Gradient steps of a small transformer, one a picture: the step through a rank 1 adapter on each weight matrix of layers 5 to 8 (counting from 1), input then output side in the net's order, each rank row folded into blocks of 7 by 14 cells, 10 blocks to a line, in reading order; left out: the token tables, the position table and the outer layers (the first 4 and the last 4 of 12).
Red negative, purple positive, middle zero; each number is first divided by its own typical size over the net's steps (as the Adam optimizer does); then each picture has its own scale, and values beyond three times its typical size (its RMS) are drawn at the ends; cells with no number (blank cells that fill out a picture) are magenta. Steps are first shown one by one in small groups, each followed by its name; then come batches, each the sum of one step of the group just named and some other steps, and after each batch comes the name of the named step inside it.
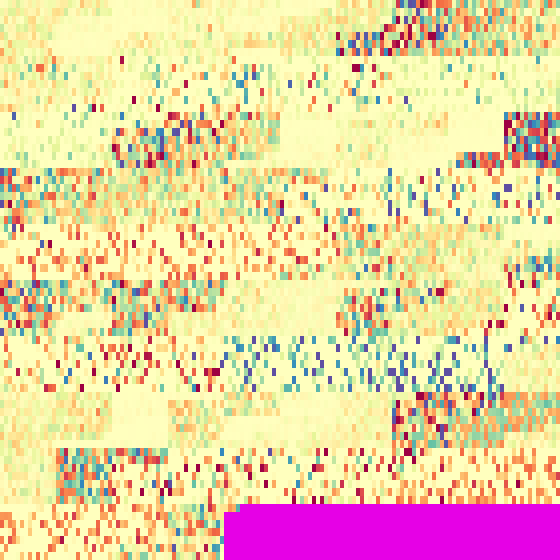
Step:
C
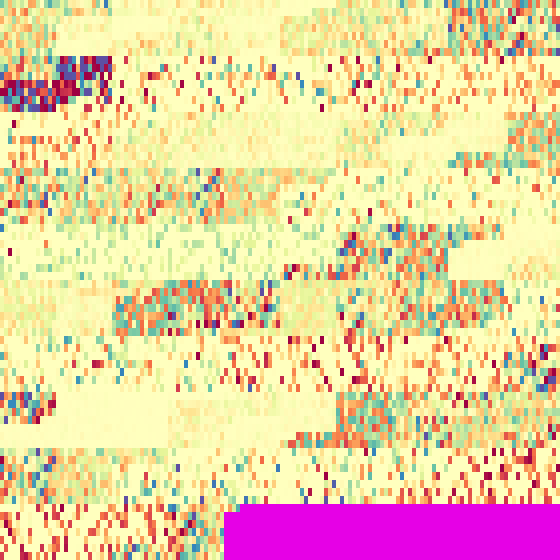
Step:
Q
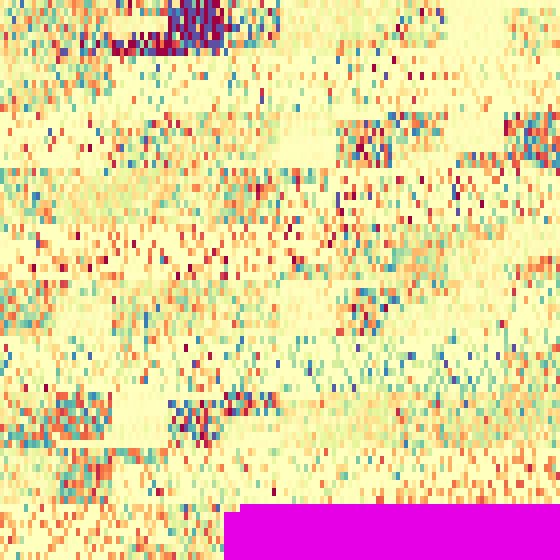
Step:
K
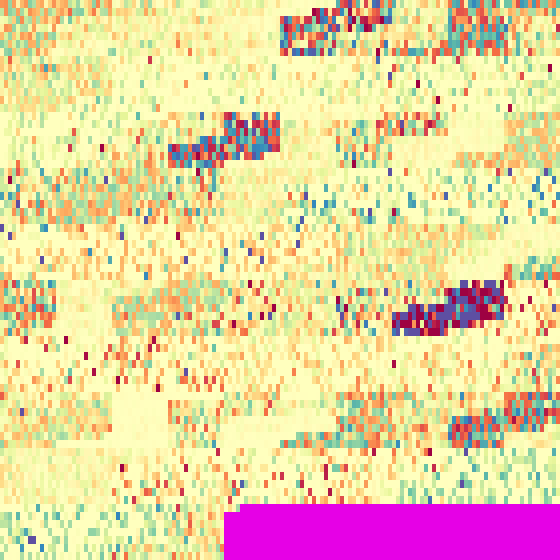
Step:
C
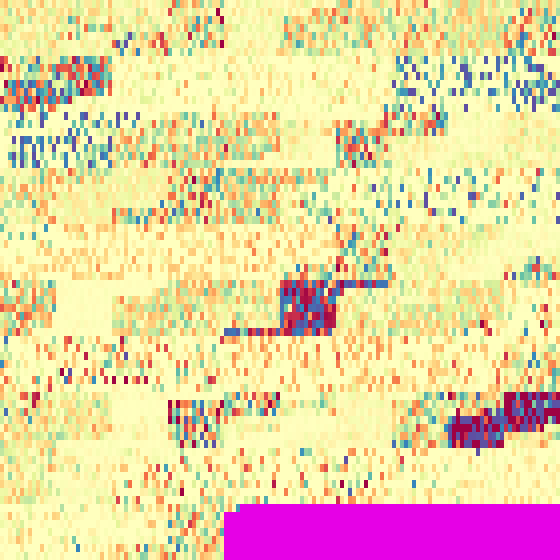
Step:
K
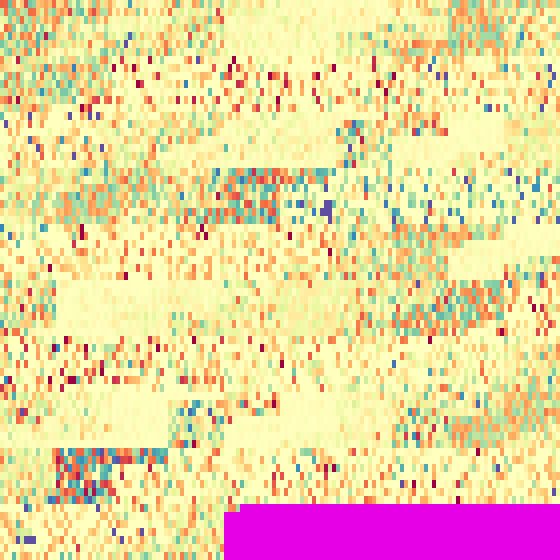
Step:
K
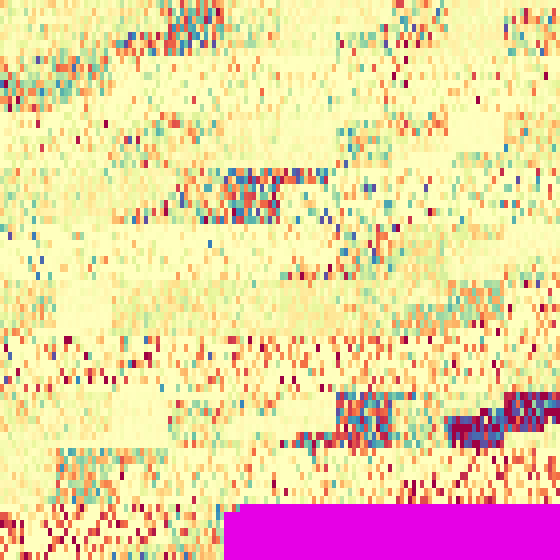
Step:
K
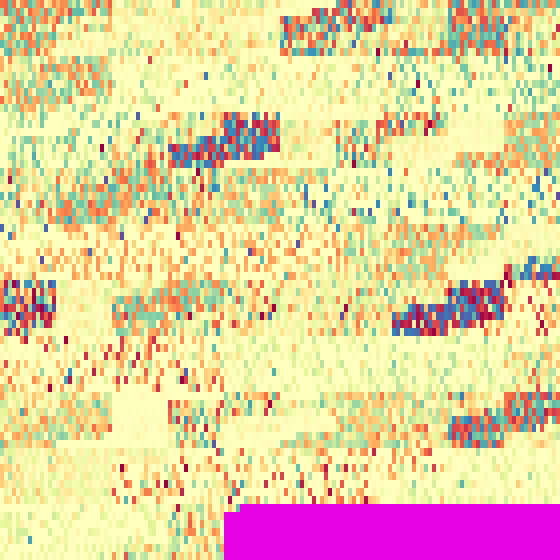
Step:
C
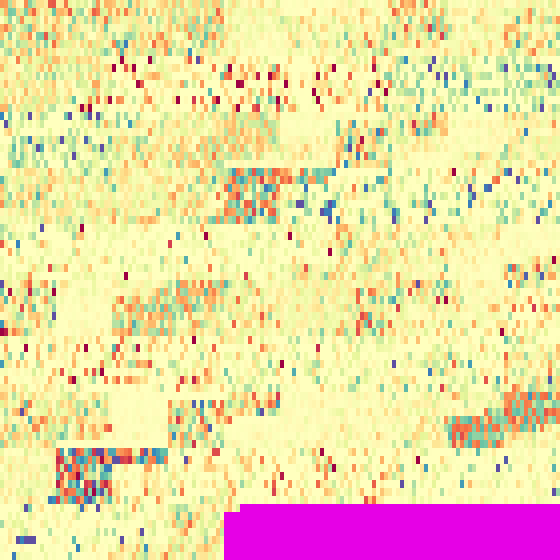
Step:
K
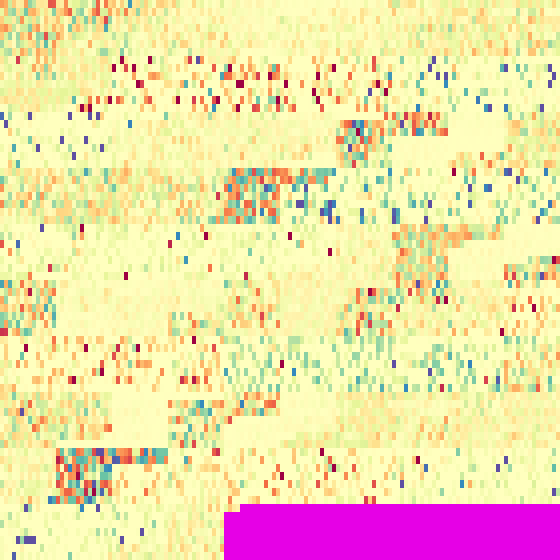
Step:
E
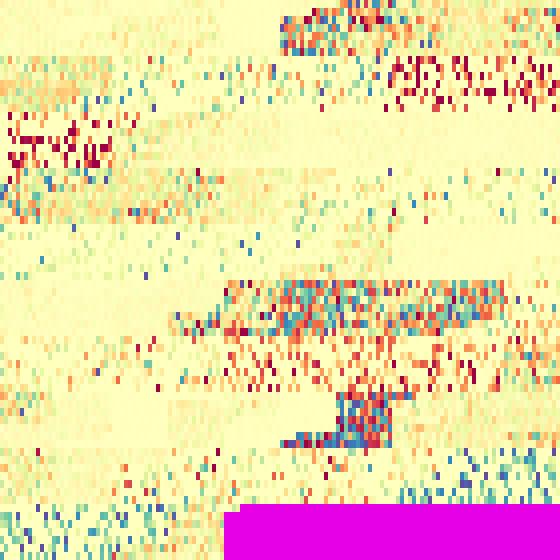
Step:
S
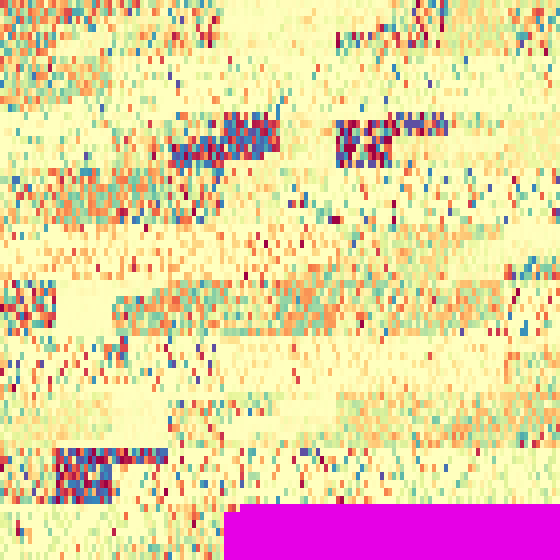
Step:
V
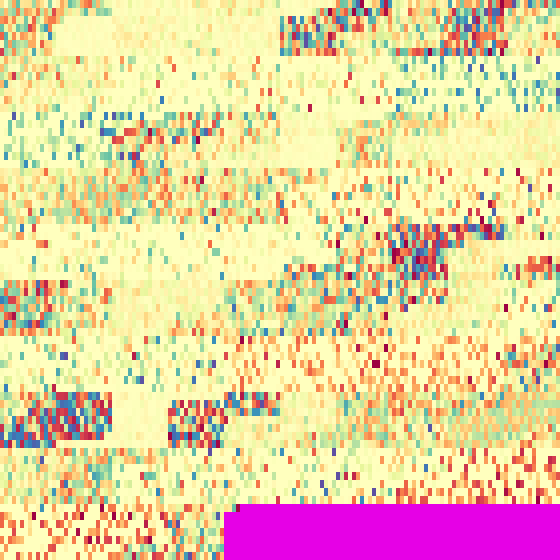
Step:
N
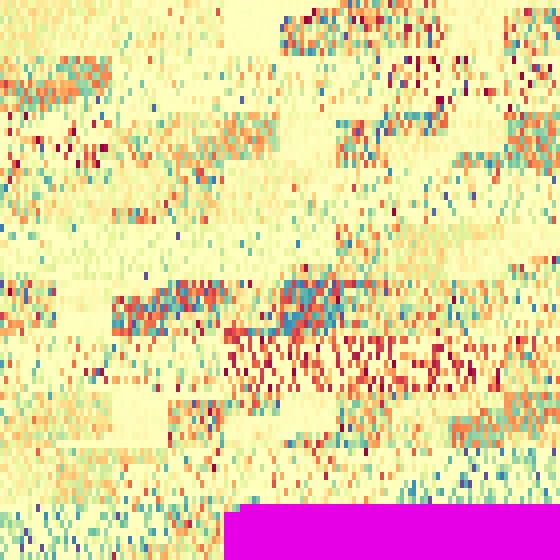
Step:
S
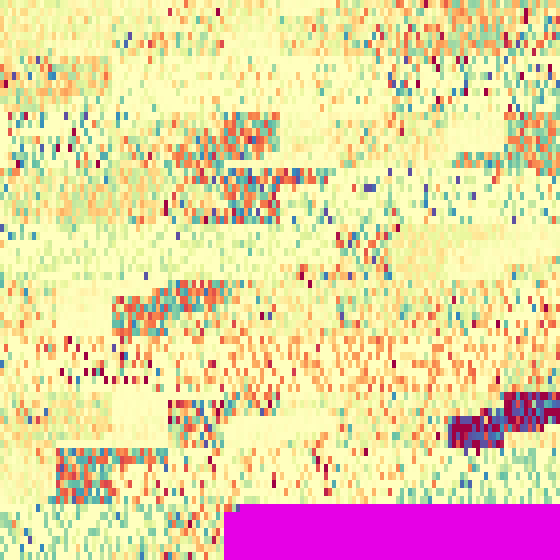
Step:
S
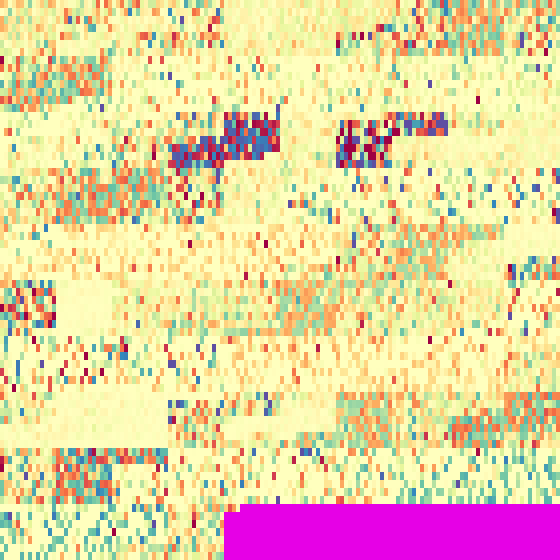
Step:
V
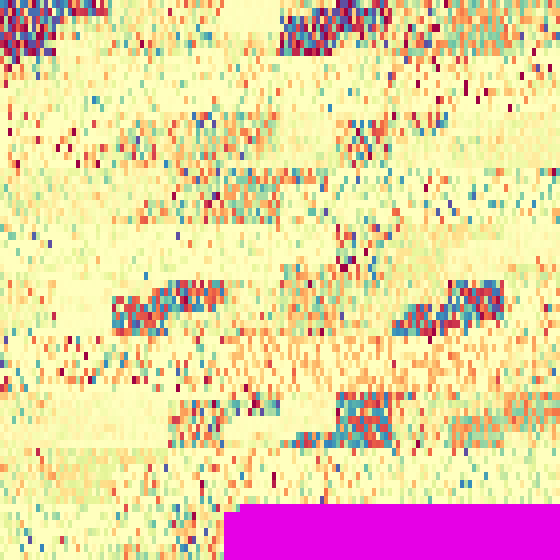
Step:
S
